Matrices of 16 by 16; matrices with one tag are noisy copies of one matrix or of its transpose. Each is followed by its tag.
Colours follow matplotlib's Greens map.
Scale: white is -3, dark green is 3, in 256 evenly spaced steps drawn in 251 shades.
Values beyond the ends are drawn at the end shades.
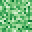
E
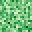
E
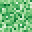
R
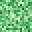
E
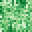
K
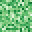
E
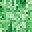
K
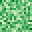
E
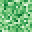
R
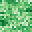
K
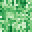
K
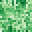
K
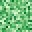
E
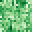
K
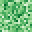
R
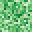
R
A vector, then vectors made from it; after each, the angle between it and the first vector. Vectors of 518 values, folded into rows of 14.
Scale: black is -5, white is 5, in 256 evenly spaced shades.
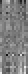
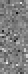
orthogonal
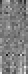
nearly parallel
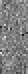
partly opposed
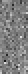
partly aligned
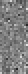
partly aligned
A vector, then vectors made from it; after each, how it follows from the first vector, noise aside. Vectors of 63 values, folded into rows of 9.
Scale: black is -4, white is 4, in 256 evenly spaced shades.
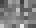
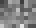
copied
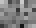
negated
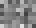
sign-scrambled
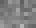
shrunk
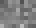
shrunk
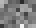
sign-scrambled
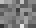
sign-scrambled
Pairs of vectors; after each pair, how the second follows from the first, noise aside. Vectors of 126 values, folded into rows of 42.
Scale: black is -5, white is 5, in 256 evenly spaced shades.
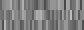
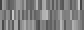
reversed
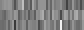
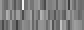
reversed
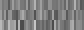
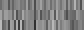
sign-scrambled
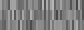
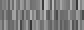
sign-scrambled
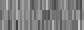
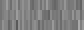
shrunk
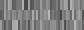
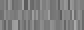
shrunk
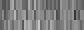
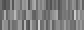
sign-scrambled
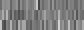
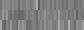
shrunk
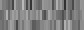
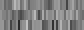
reversed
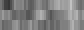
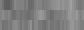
shrunk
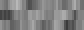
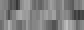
reversed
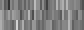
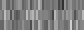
wrapped around
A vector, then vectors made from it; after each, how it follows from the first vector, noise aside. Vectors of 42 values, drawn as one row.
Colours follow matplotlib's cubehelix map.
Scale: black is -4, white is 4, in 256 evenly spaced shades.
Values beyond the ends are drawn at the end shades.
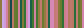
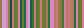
copied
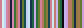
scaled up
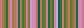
wrapped around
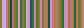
copied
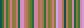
wrapped around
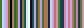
scaled up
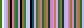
scaled up
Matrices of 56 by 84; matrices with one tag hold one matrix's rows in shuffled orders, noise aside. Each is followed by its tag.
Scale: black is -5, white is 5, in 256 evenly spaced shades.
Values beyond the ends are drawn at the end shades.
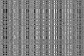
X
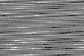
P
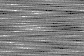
P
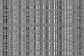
X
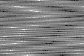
P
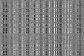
X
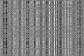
X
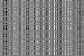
X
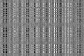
X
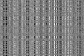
X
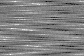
P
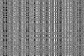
X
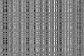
X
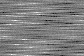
P
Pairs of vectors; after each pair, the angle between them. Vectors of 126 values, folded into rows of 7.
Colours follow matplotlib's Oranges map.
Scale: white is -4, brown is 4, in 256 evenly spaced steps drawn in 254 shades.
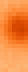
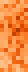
partly aligned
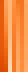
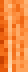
nearly parallel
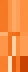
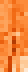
nearly opposite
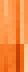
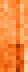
nearly parallel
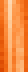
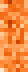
partly opposed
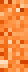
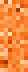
nearly opposite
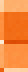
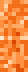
orthogonal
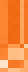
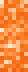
orthogonal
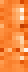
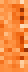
nearly opposite
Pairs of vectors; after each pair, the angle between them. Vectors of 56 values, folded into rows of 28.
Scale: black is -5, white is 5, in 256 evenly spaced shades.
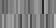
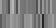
orthogonal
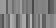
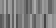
partly aligned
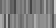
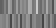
orthogonal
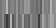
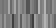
orthogonal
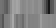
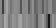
orthogonal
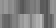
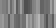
partly aligned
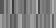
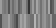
orthogonal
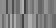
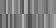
nearly opposite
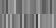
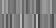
nearly opposite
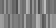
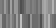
orthogonal
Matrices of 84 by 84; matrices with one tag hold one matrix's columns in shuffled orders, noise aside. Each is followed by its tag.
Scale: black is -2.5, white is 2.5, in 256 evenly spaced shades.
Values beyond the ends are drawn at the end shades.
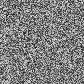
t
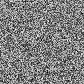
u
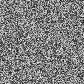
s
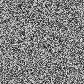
t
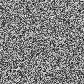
u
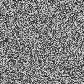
s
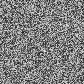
s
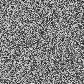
s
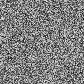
t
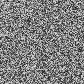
u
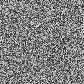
s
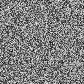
s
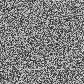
u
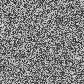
s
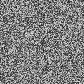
s
